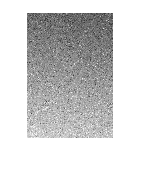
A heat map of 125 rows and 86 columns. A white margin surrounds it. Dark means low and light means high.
Average level on the scale: 60%. Slope: up to the bottom. Stripes: none. Odd rows or columns: none. Grain: fine.
